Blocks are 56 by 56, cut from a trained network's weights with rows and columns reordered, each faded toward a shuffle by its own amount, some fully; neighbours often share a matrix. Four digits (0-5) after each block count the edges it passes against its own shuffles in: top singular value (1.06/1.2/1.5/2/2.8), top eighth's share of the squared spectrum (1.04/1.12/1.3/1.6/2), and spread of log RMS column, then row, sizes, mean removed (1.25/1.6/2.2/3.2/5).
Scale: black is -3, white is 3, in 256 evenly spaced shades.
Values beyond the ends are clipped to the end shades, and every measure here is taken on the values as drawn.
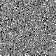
2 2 0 1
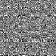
4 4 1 2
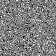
0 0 0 0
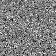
0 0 0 0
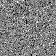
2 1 0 0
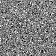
0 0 0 0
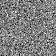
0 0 0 0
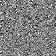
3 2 1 1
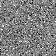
0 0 0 0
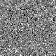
2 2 0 1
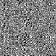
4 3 2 2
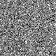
2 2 0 0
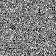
2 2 0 1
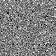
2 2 0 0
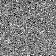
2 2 0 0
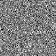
3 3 1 1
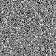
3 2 0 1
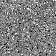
1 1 0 0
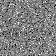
1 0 0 0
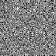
3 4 1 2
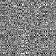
3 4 2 2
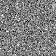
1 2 0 0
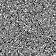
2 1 0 0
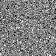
1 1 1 0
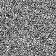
1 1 0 0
